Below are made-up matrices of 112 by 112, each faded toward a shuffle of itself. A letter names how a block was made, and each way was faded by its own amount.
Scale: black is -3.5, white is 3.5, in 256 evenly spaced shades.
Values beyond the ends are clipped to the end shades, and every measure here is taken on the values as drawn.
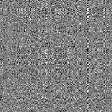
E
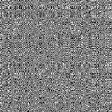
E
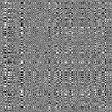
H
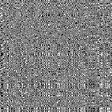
E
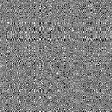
E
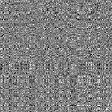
E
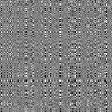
H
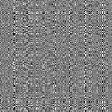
H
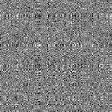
E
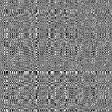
H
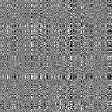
H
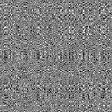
E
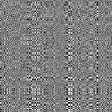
H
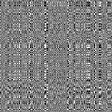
H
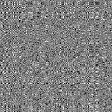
E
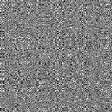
E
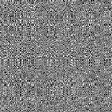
E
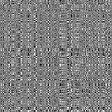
H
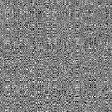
E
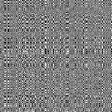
H
